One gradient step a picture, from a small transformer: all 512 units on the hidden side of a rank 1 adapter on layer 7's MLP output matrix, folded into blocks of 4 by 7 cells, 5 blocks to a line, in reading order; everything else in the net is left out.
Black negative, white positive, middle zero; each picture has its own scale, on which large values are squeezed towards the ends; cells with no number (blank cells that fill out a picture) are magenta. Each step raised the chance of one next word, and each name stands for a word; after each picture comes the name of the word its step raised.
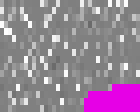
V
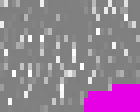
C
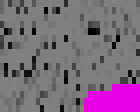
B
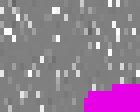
V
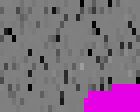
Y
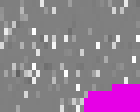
V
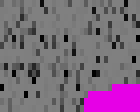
B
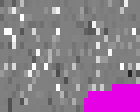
B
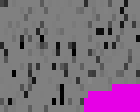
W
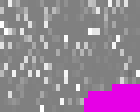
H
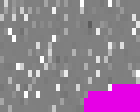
V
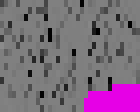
Y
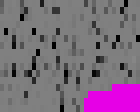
B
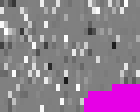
B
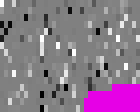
H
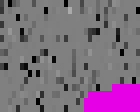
W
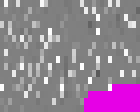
V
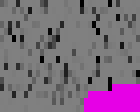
Y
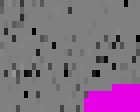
W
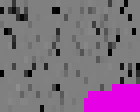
W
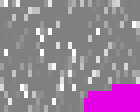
C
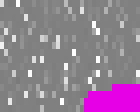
C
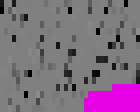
W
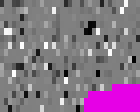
H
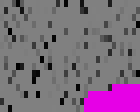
W
